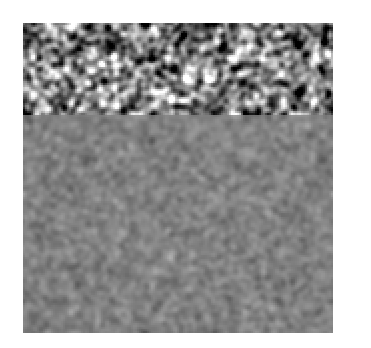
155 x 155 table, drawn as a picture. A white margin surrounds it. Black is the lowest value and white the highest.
Histogram: heavy tails on both sides. Seam: horizontal, 30% of the way down, the bottom part calmer. Stripes: none. Mirror symmetry: none. Average level on the scale: 50%.
